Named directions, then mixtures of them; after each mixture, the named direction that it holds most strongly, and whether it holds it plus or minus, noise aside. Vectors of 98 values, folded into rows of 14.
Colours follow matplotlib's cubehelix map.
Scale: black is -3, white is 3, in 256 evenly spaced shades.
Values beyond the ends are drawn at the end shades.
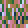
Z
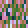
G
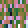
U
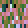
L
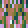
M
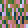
Z, plus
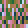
Z, plus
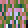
U, minus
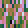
M, minus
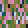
Z, minus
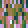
M, plus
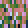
U, minus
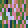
G, minus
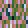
G, plus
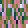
Z, plus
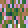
U, plus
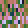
Z, minus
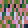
Z, minus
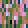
M, minus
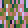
M, minus
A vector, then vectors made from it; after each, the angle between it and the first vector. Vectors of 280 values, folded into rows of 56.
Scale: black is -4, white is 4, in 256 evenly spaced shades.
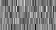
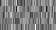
nearly opposite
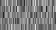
nearly opposite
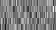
partly opposed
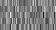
partly opposed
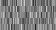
nearly parallel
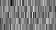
orthogonal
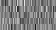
nearly parallel
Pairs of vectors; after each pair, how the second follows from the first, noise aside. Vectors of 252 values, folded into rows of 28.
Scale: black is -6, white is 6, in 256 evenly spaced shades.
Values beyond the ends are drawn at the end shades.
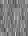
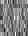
scaled up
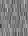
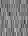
wrapped around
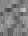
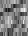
scaled up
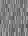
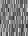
scaled up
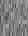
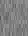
shrunk
